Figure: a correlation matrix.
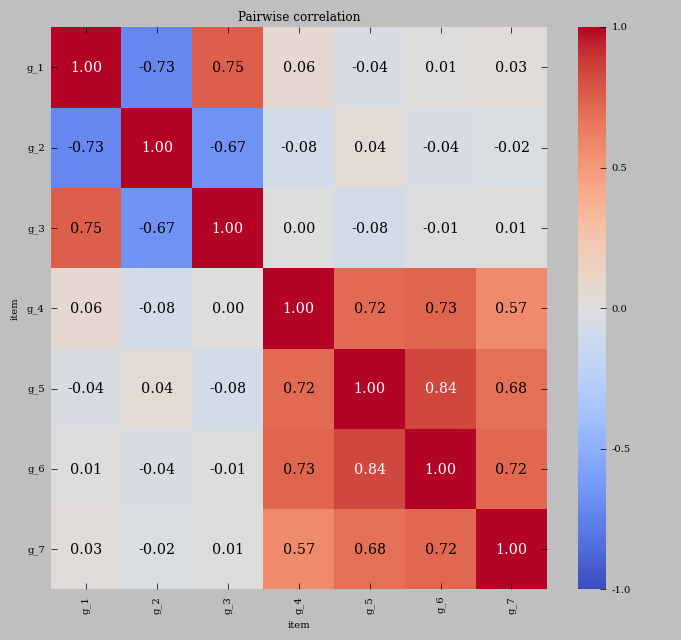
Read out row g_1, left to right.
1.00 -0.73 0.75 0.06 -0.04 0.01 0.03
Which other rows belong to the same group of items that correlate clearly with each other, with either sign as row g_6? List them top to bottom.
g_4, g_5, g_7
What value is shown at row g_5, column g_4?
0.72
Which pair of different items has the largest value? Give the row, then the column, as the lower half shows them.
g_6, g_5
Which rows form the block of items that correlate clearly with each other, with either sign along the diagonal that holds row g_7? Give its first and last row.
g_4 to g_7
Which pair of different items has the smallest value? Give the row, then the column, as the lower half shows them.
g_2, g_1
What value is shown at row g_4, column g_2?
-0.08
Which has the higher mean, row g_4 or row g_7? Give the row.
g_4
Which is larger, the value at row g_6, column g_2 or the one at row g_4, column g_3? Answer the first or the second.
the second
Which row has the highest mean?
g_6
